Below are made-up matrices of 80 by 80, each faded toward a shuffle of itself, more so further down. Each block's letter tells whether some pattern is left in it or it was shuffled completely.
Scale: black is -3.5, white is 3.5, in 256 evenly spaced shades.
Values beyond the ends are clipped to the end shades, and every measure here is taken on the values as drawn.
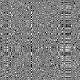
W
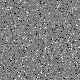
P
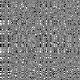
W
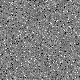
P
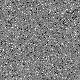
P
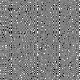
W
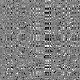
W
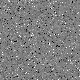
P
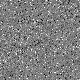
P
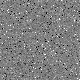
P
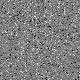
P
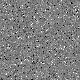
P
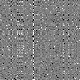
W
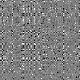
W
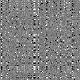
W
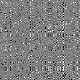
W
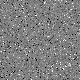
P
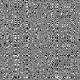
W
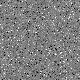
P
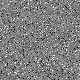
P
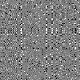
W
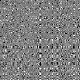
W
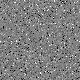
P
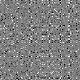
W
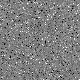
P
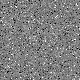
P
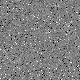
P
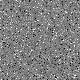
P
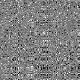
W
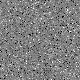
P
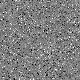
P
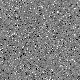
P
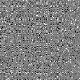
W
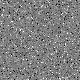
P
